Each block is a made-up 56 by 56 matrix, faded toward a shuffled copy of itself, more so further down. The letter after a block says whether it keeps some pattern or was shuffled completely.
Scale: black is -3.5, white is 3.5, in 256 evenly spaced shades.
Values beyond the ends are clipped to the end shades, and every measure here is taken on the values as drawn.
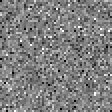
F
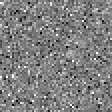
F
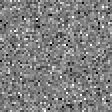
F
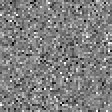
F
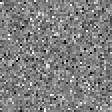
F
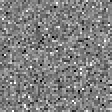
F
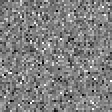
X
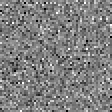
X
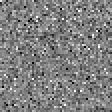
F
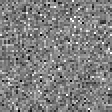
F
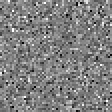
F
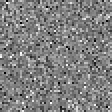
F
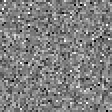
F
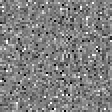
X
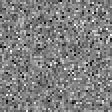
F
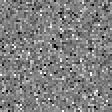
F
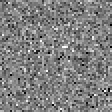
X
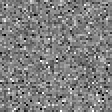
X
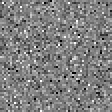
X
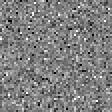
F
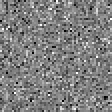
X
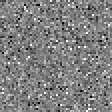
F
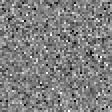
X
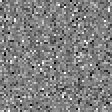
X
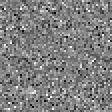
X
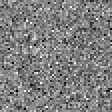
F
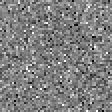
X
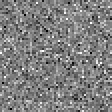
F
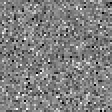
F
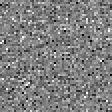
X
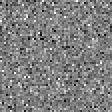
X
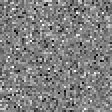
F
